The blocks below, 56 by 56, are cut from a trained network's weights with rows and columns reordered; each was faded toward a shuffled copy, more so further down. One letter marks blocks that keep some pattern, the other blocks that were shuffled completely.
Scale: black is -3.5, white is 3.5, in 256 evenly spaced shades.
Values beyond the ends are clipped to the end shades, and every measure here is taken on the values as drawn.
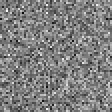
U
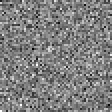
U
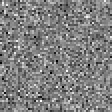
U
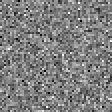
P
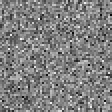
P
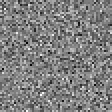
U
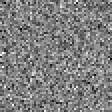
U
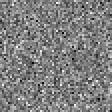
P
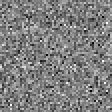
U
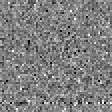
U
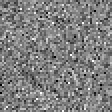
P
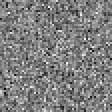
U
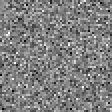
P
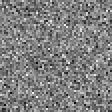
P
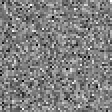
U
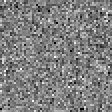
P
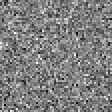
P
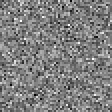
U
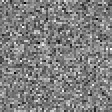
P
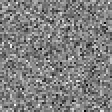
P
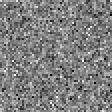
P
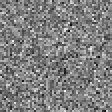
U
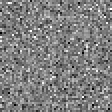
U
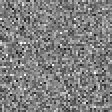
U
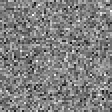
P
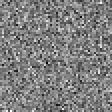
P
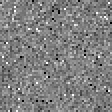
P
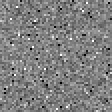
P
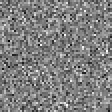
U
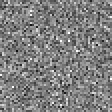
P
